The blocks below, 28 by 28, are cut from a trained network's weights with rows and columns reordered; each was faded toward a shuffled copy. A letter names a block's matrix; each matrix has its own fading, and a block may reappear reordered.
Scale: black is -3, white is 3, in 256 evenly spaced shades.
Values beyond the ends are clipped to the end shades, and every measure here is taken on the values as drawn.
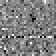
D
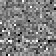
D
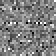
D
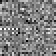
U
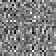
U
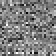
U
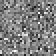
U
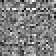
U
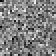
D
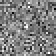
D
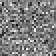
U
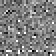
D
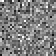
D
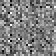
U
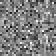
D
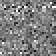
D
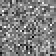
D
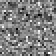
D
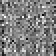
U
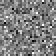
D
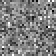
D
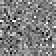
D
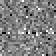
D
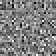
U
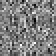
U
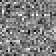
U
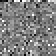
D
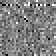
D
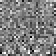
U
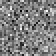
U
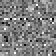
D
